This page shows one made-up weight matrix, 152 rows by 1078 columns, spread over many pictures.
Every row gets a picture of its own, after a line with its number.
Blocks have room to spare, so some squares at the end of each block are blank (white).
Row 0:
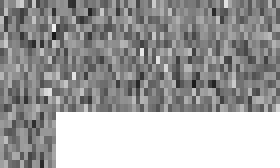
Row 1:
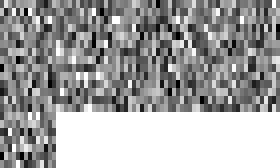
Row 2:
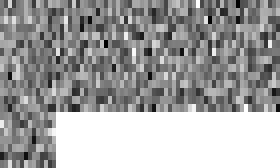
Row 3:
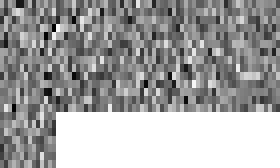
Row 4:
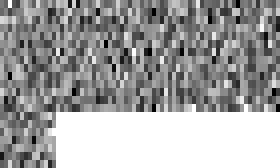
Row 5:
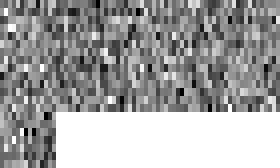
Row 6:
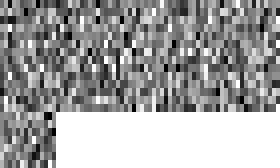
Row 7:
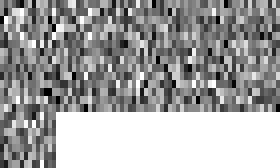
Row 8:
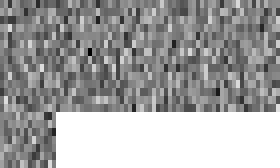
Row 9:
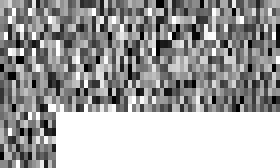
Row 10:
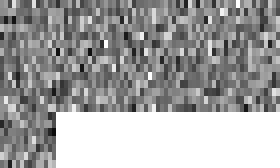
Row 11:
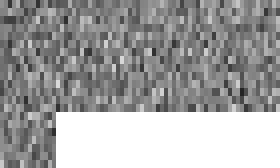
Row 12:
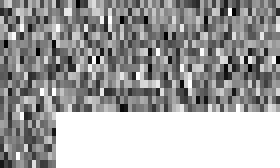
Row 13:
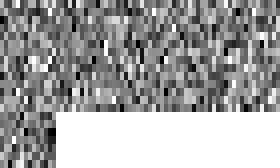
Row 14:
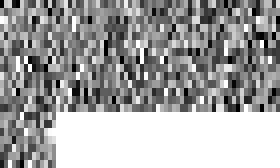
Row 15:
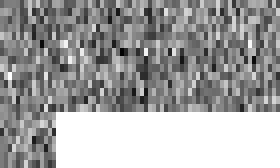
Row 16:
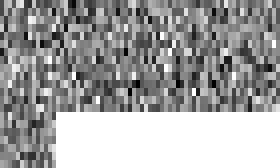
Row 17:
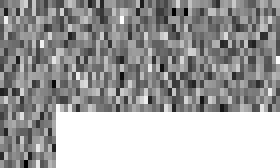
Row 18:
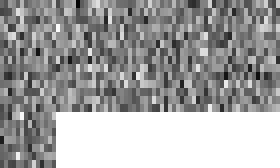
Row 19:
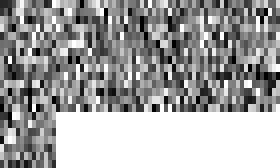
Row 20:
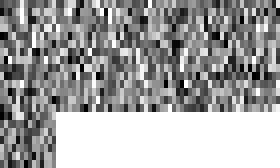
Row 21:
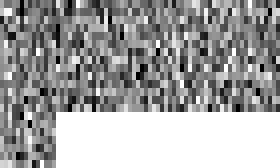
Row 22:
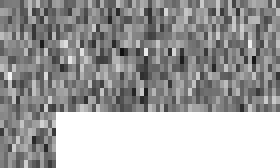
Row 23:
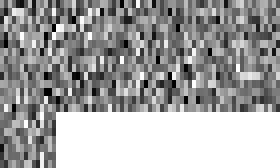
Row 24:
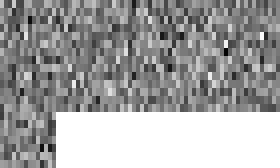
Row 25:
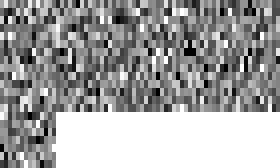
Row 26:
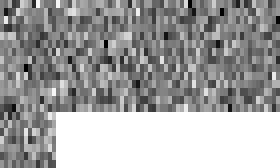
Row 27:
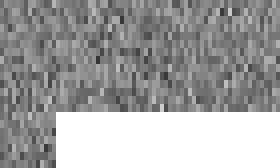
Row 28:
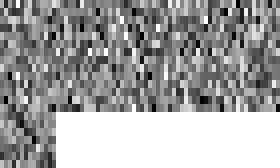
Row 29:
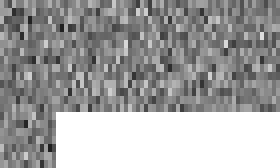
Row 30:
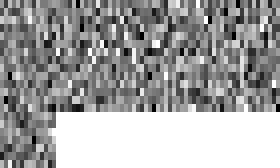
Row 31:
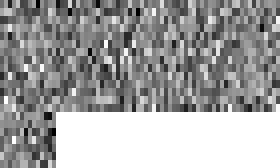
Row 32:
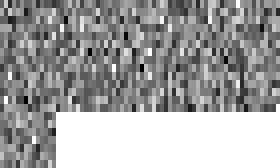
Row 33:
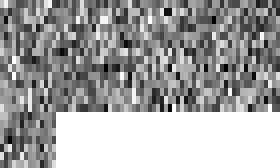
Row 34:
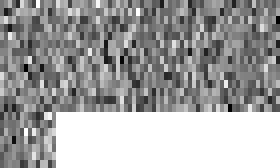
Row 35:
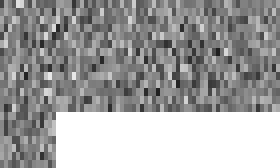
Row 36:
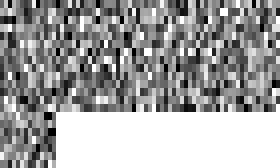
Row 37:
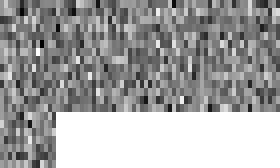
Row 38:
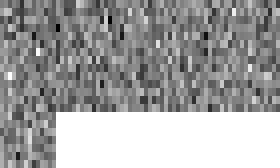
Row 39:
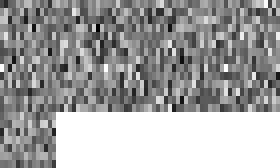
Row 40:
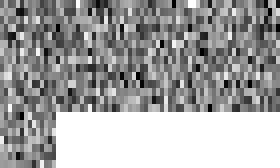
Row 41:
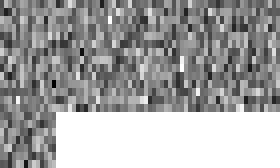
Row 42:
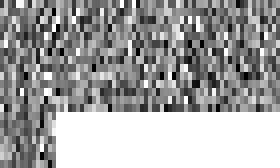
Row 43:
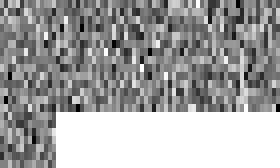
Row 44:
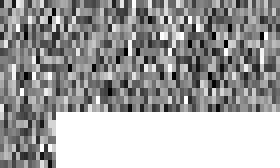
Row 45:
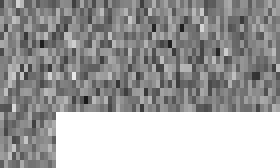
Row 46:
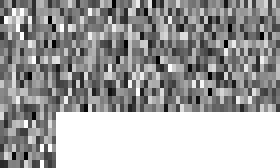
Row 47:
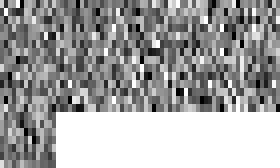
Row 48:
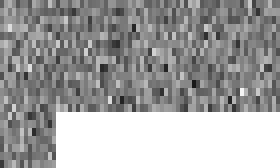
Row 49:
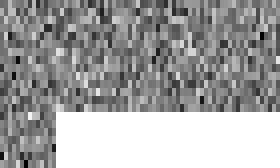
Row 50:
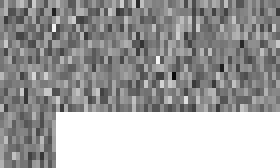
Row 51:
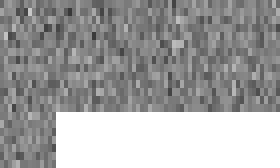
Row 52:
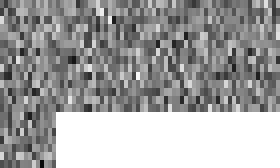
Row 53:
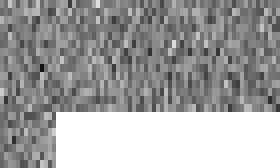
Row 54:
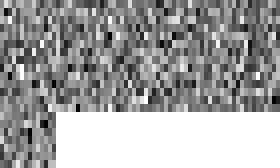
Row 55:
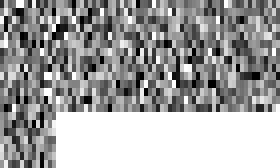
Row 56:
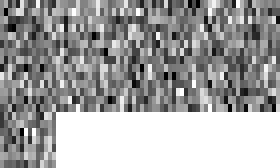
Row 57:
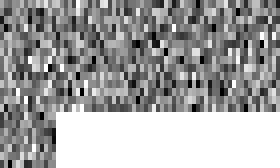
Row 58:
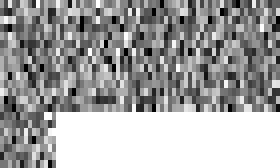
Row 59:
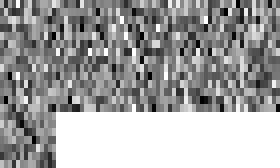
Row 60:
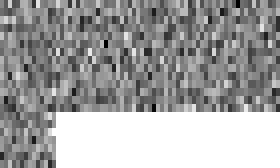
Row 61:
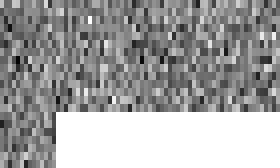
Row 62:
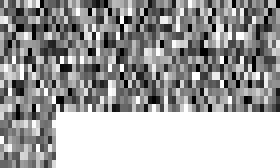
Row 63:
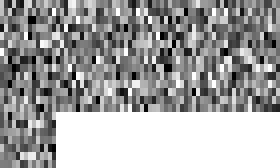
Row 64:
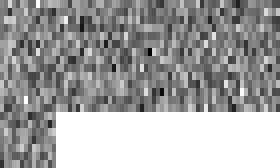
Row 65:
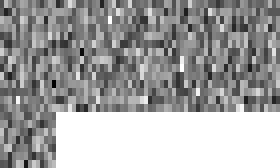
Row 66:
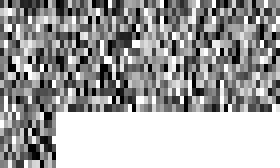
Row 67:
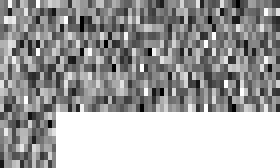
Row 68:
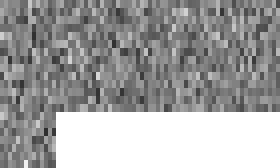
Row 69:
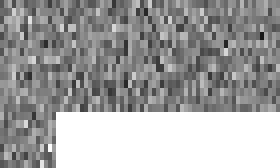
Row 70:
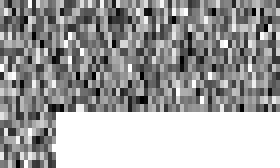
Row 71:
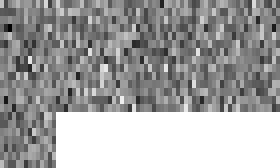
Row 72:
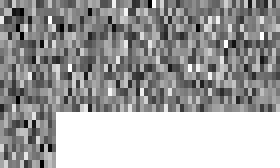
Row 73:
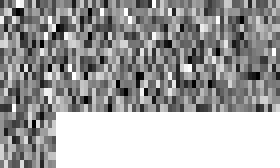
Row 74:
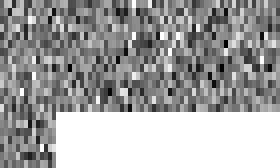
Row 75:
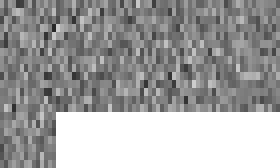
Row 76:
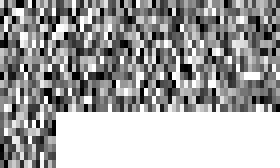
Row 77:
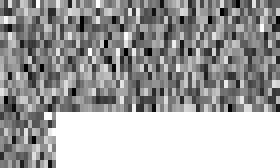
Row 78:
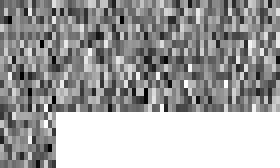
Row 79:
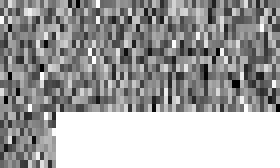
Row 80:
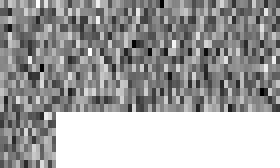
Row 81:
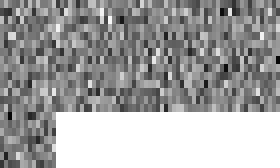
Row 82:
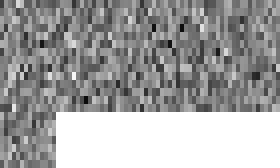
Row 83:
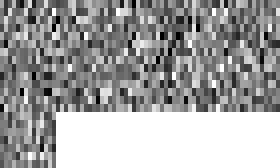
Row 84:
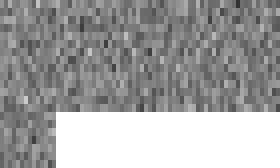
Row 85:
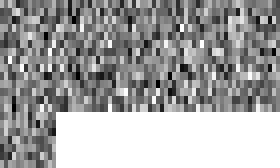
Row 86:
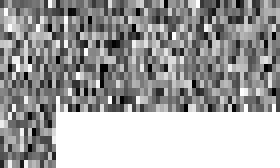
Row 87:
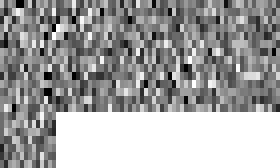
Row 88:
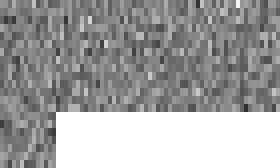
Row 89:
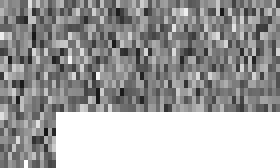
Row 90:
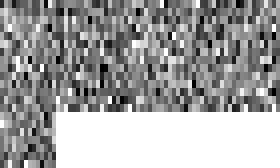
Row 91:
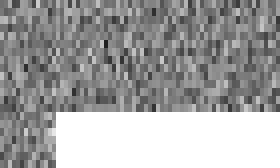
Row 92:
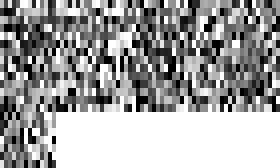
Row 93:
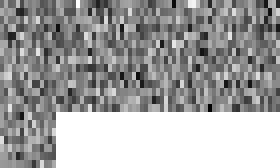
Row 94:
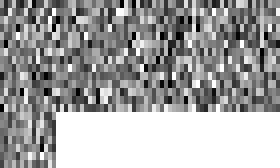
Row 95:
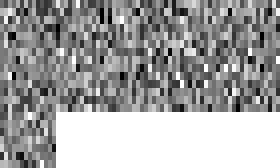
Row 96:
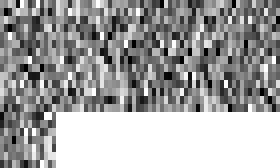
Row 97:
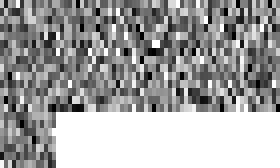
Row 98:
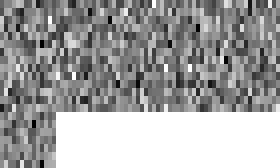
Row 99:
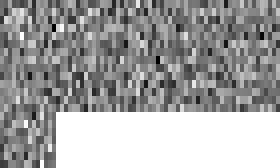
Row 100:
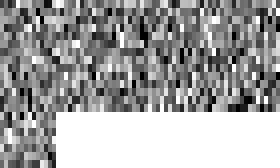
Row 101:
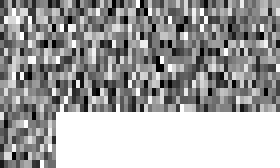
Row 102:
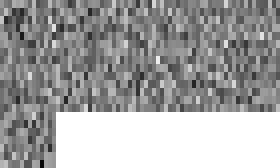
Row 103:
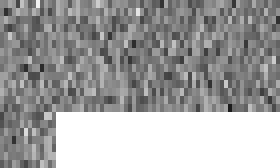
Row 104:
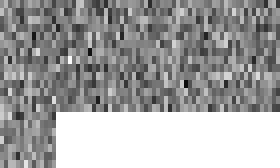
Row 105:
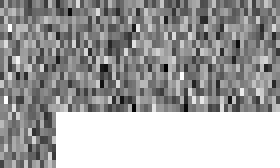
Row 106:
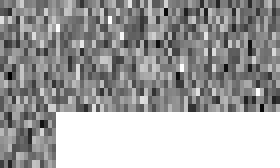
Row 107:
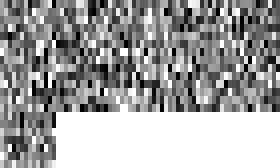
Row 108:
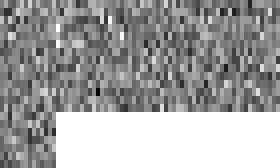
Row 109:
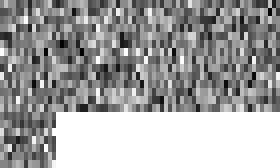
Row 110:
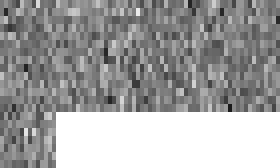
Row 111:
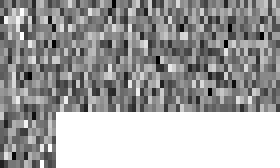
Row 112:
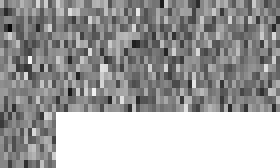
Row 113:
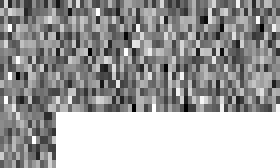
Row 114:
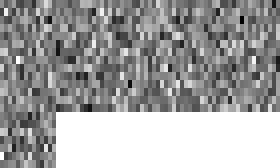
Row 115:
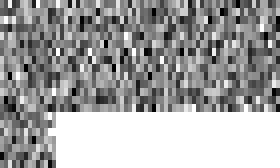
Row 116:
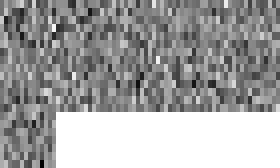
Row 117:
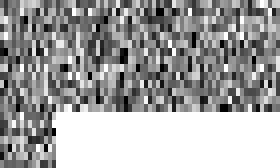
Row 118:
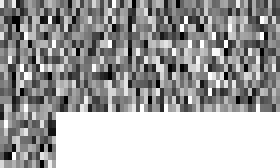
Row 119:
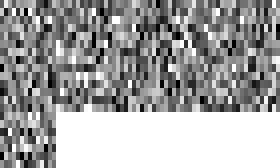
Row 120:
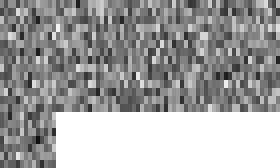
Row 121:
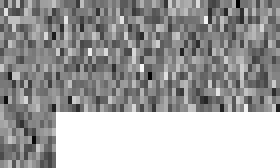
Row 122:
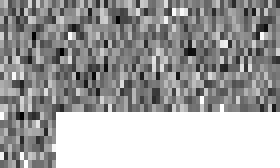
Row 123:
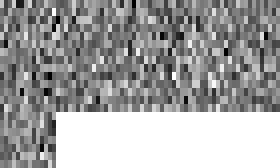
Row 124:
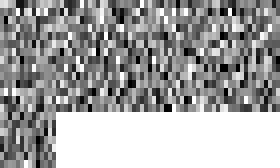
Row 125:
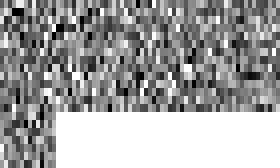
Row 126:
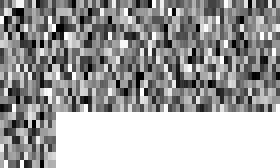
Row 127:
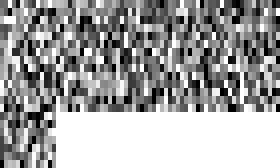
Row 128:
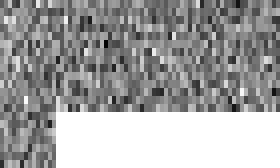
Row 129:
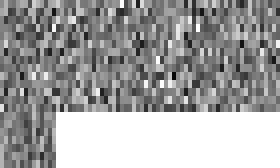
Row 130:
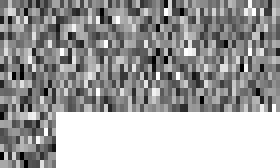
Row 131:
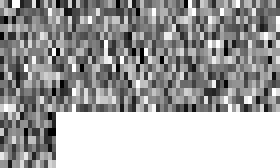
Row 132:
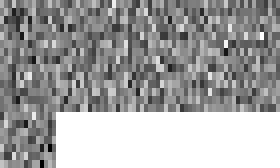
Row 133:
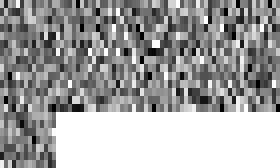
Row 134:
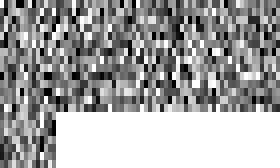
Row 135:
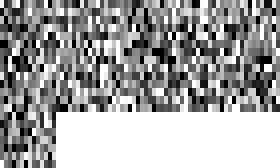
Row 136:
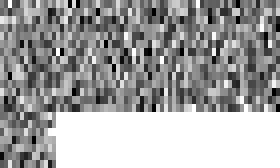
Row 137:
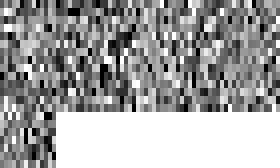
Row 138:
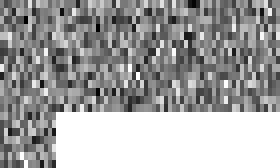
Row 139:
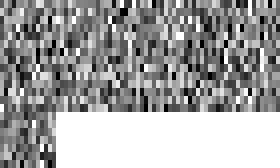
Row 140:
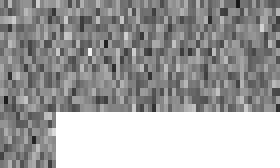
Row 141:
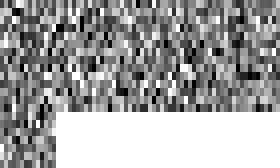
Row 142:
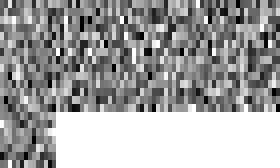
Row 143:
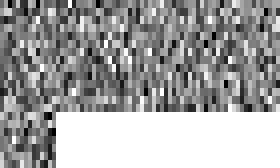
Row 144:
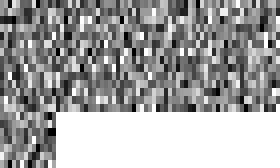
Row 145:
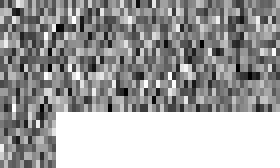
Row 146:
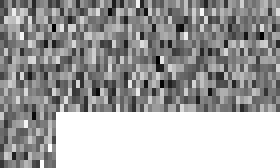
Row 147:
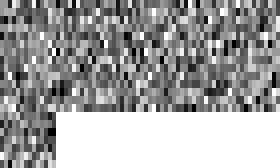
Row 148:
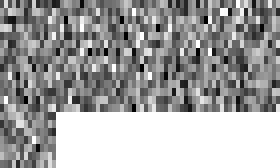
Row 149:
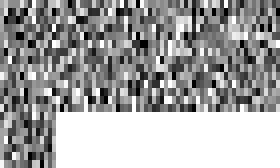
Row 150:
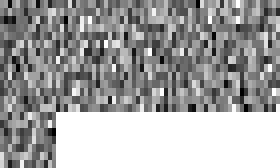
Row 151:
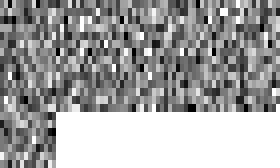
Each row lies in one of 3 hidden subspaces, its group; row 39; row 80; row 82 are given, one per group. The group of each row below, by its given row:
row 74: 82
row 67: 80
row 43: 80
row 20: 39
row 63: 82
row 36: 80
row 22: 39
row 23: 82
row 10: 80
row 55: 82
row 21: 39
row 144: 80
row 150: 80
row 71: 80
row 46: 82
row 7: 82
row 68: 39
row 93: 39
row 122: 39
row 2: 80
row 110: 80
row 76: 82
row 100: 39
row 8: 80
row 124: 39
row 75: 82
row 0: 82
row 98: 82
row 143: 80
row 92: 80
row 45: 82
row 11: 80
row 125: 82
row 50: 82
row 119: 39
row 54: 39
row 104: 39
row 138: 39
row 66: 80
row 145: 82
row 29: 82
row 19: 39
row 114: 39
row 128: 80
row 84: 80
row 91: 80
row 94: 82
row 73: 82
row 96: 80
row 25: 39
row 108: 39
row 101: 82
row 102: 82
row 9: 39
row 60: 80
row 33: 39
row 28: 80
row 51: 39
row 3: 82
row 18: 39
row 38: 39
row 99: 82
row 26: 80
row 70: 39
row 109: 39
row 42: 82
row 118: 82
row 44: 82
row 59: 80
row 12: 39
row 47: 80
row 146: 82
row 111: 82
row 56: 80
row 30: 80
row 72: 82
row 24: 82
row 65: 39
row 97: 80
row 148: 80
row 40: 39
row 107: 39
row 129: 82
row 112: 80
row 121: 80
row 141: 82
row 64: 80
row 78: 39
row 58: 80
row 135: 80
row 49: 39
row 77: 80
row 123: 82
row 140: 80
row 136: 80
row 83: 82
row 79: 80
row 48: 80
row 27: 39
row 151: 80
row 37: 39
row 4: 80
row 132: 82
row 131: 80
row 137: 80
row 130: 39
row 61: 80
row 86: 80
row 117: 39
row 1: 39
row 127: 80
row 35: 82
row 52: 39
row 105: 80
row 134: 82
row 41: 39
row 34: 80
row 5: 80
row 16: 82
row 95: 39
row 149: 82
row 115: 80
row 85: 82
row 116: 82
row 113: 80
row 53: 80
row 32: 80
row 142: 80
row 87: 82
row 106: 39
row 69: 82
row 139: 82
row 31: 80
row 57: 80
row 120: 39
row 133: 80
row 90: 80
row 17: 39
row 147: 80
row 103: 80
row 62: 39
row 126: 82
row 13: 80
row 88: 80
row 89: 39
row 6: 80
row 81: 39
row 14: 80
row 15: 39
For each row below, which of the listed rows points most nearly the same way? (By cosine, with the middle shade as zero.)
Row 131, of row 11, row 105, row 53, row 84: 11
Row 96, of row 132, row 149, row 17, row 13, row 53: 53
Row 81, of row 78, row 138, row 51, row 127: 138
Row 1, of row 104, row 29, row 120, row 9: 9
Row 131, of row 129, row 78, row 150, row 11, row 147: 147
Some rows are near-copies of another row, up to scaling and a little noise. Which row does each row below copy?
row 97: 133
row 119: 1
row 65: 41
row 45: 82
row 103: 96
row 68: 89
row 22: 15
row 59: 28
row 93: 40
